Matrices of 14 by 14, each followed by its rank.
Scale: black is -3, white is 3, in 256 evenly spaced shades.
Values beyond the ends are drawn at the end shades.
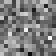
full rank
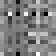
three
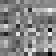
three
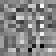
three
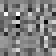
three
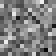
full rank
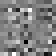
three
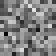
full rank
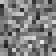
full rank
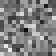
full rank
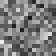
full rank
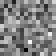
full rank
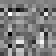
three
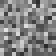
full rank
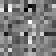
three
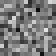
full rank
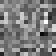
three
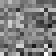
three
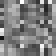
three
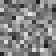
full rank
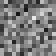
full rank
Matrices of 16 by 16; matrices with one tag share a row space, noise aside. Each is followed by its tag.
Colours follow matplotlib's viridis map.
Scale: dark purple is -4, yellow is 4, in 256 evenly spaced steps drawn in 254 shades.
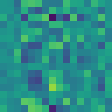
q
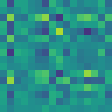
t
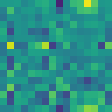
t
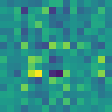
q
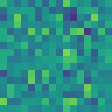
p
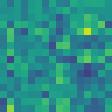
t
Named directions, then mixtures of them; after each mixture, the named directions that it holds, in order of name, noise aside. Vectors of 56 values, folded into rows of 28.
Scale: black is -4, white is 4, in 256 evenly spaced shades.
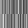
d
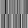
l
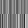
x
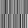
l, x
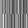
d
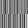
l, x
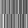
d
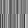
x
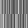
d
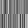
l, x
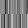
l
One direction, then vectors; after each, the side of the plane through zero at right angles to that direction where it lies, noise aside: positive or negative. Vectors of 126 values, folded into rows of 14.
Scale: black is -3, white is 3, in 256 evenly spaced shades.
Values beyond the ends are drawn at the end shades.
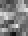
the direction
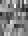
negative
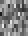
negative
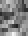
negative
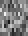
positive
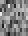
positive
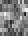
positive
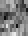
negative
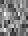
positive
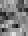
negative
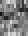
negative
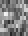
positive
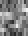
positive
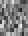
negative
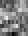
positive
